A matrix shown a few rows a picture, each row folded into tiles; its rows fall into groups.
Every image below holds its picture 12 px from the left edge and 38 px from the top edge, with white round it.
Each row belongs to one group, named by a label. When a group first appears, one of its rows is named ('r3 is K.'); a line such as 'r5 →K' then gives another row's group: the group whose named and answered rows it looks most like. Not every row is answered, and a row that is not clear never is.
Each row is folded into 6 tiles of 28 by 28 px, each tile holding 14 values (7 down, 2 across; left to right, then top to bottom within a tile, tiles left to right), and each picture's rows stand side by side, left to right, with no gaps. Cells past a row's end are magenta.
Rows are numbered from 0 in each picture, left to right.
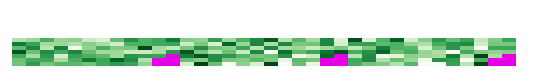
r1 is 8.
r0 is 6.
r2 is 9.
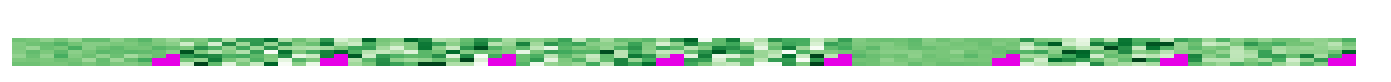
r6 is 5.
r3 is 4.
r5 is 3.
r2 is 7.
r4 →9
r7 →3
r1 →8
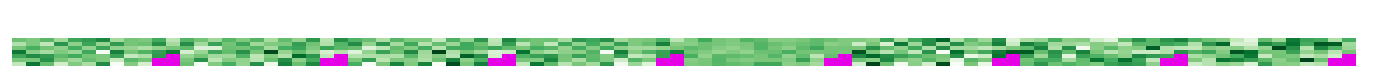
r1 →4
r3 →8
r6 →6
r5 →8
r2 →4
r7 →5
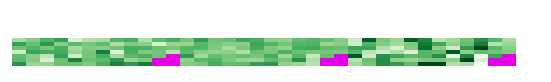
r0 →4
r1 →7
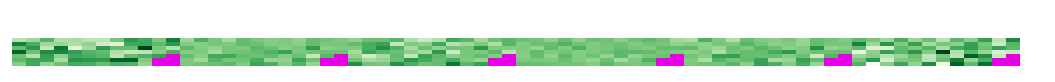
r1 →7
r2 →4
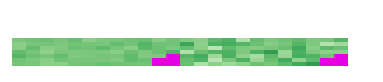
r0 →3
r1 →4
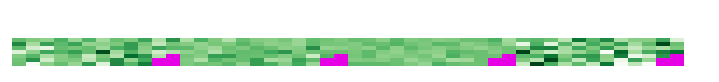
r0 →4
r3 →8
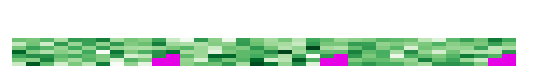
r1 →7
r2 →6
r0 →8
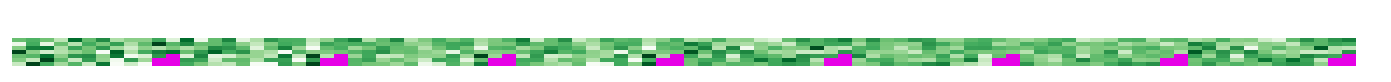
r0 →8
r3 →9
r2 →9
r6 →4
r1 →9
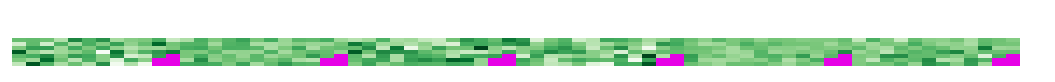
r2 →6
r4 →3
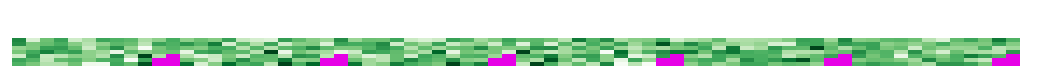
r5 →6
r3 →8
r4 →6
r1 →4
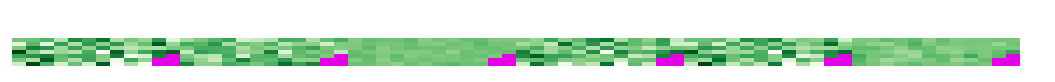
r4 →8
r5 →3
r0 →8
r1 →4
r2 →3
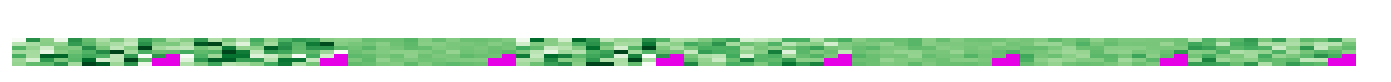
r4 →4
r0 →7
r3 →7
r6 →3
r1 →5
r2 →3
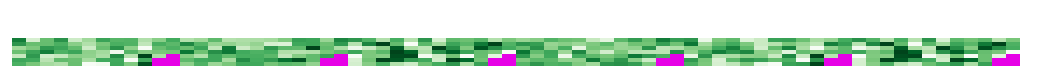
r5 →5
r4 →9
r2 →5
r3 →6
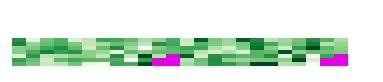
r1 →7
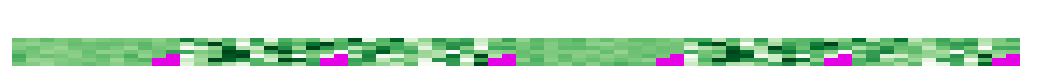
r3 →3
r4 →5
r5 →9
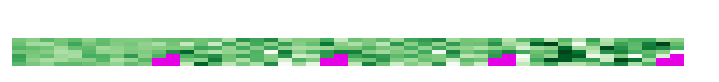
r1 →8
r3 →5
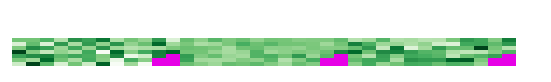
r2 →6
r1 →3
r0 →8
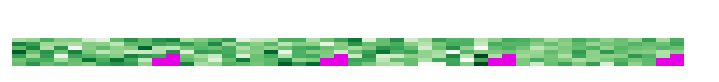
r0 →6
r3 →4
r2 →9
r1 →4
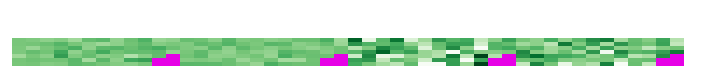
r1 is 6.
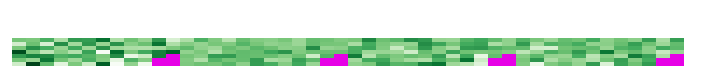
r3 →4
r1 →7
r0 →8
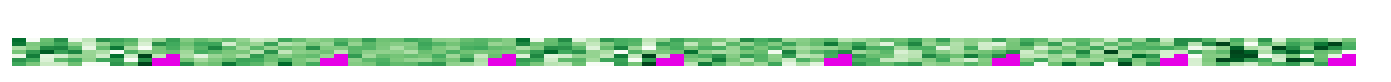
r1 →4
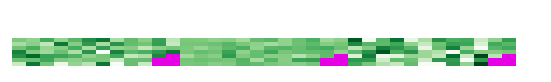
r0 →8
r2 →9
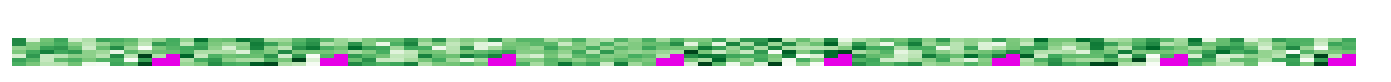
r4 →8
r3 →4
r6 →7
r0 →9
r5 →3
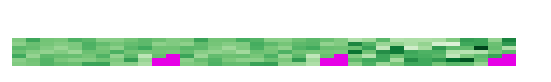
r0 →7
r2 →6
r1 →7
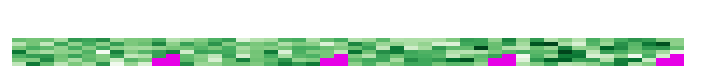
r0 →8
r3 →5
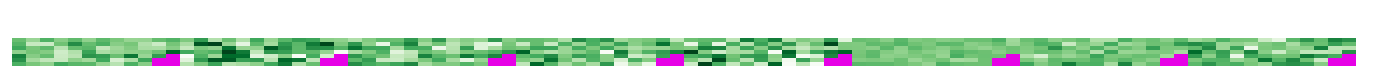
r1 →5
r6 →4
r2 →3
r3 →8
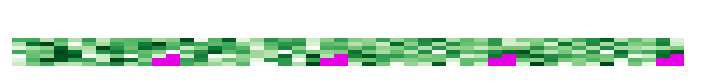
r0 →5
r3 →8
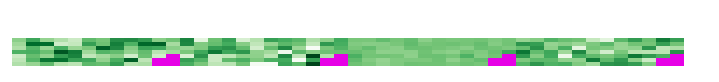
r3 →6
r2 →3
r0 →5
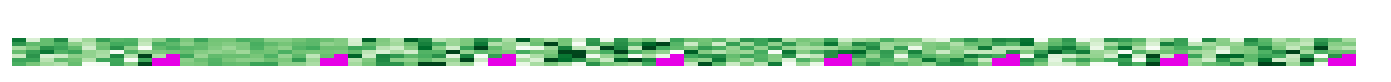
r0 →9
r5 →6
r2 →7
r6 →9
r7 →7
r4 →8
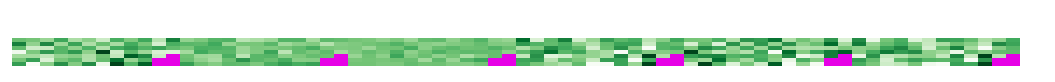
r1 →4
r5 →9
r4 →8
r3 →9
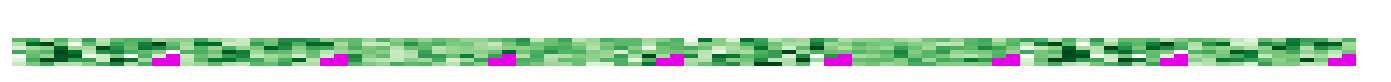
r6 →5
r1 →5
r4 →7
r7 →5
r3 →9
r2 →3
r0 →5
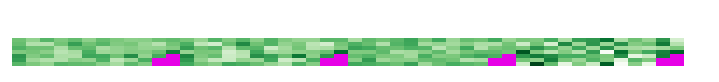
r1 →3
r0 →3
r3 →8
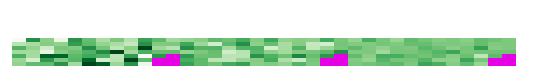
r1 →3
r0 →7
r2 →7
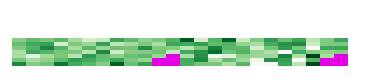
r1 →9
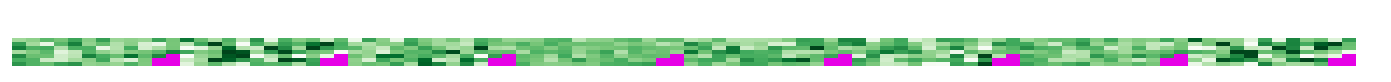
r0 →3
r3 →4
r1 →5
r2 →7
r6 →3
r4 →6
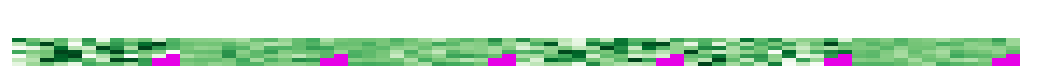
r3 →5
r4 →8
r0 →5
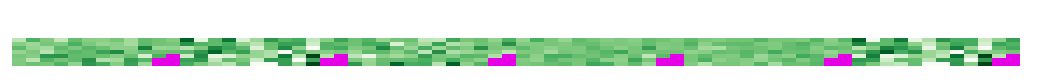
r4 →4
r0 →7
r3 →7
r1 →9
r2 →4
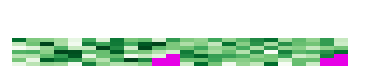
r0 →5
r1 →8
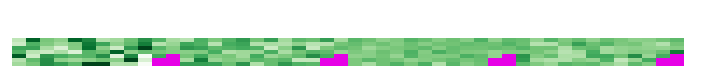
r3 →3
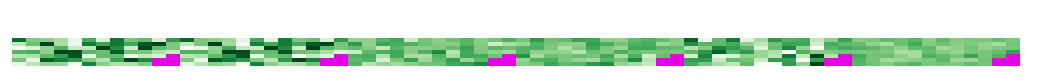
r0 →5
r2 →4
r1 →5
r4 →9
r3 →7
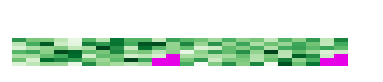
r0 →5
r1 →4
